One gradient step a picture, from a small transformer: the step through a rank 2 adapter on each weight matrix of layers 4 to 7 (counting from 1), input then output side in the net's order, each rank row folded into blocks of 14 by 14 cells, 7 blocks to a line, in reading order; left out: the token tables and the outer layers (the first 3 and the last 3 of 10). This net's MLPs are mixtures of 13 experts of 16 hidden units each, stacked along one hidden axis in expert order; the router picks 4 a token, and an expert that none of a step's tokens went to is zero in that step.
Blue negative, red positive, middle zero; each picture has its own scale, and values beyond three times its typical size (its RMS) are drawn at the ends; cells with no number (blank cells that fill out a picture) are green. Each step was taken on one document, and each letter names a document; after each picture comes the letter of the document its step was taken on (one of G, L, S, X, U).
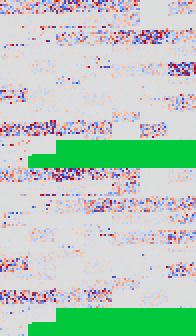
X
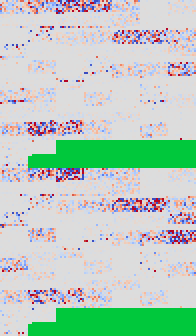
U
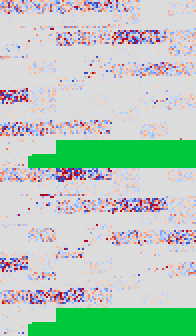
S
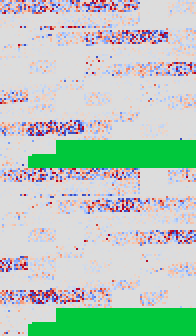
U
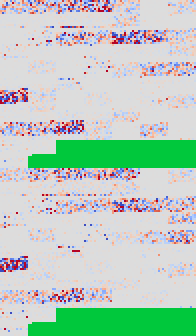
X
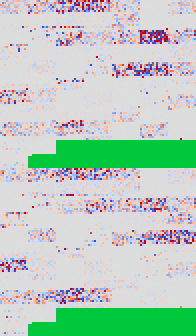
S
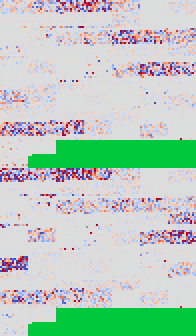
S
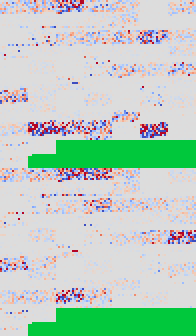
X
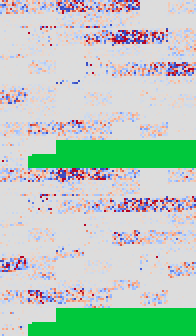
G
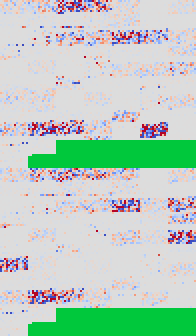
X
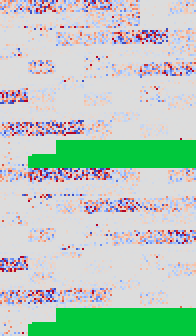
U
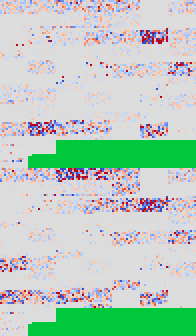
G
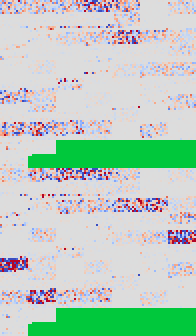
S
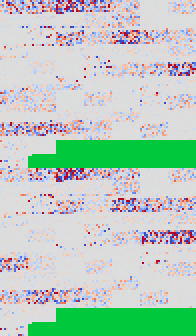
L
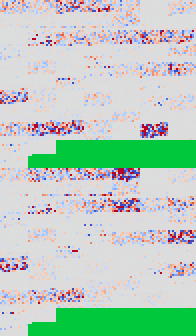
X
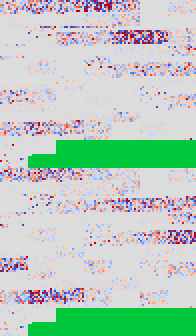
L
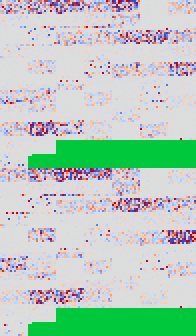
U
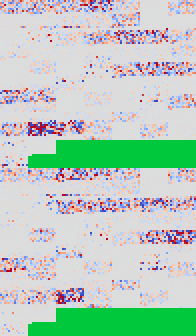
U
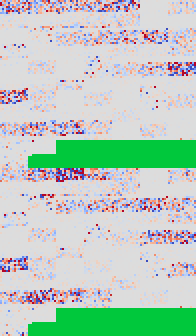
U
